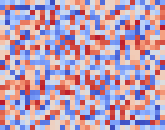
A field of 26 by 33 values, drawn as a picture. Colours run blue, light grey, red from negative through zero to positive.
Symmetry: a half turn. Histogram: flat. Stripes: none. Odd rows or columns: none. Average level on the scale: 50%. Slope: none.
